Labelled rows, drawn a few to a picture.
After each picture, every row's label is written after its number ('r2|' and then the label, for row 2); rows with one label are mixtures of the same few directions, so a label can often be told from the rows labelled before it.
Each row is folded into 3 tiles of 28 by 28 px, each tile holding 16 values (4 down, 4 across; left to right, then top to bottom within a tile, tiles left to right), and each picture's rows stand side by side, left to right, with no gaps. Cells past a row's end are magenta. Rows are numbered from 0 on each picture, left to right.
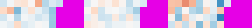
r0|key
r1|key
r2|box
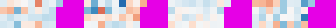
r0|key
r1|key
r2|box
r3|box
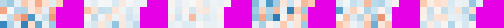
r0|box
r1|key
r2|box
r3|box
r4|key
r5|box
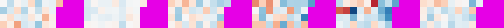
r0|key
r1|key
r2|box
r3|box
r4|key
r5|box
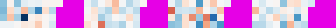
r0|box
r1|key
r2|key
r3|key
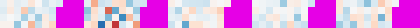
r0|key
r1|key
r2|key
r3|key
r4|key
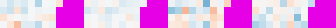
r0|key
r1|key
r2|key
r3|key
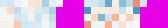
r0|key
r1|box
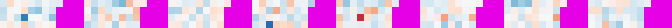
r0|box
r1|key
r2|key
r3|key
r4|box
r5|box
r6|box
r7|key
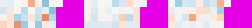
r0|key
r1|key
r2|box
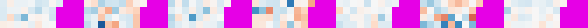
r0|box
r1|key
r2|box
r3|key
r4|key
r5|box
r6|box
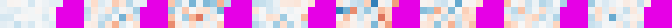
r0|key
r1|key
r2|box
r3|box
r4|key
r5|key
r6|box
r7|box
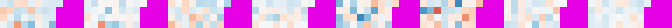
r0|key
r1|key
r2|box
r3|box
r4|box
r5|key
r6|key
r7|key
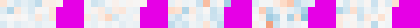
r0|key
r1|box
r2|key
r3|key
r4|key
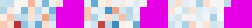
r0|key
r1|key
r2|key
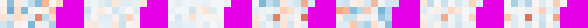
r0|key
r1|key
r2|box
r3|box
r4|key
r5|box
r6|box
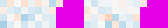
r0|box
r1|box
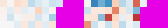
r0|box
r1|box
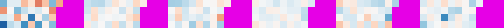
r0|box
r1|box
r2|box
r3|box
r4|box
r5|box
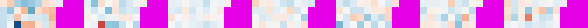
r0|key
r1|key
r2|key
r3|box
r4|box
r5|key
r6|box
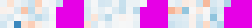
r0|key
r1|box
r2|key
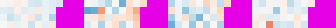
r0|box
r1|key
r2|box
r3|key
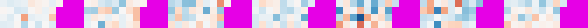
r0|box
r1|key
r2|box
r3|box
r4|box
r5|key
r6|box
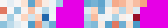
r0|key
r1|box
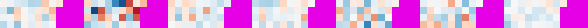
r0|key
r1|key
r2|box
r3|box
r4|key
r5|key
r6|box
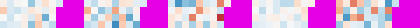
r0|key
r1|key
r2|box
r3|key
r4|box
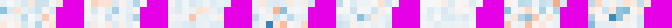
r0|key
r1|box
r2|box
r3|key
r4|box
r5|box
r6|box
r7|box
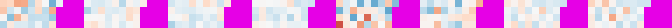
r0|box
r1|key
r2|box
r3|key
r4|box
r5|key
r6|box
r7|box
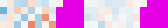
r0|key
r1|key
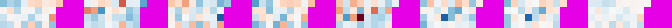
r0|box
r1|key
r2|box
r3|box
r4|box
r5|box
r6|box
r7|box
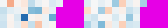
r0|box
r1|key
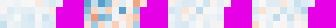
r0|box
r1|box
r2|key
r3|key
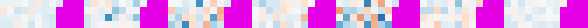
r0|key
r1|box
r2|key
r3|box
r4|key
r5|key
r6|box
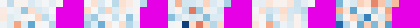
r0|key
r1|key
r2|key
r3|key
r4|box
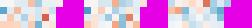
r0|key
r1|key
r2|key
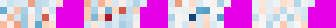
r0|key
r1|box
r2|box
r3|key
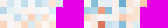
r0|box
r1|key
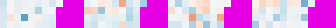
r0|box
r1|key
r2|box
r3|box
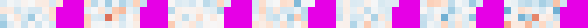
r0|box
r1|box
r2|box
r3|key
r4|key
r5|box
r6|box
